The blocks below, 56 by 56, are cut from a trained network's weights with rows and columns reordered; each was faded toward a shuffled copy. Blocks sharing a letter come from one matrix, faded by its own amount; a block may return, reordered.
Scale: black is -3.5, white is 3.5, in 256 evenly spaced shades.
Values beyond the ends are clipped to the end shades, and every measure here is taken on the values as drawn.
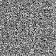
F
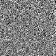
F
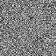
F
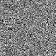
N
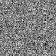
N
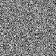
N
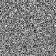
N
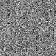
F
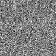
N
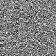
N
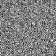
N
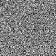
F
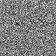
F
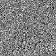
F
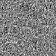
N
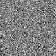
F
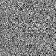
F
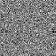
F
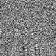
N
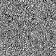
F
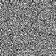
N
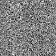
F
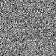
F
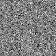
F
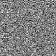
N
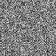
N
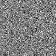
F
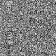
N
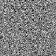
N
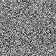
N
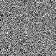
N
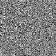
F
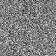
N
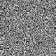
N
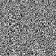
N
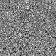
N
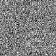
N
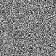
N
